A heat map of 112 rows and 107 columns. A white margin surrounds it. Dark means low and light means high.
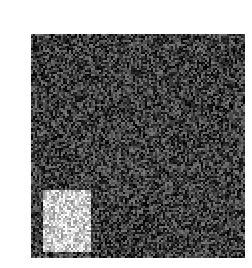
Overall the values sit about 30% of the way up the scale. The halves do not mirror each other. The ninth with the highest average is the bottom left. In the bottom left lies a patch that is higher than the rest. No regular stripes run through it. The values are skewed, with a long tail toward high values.
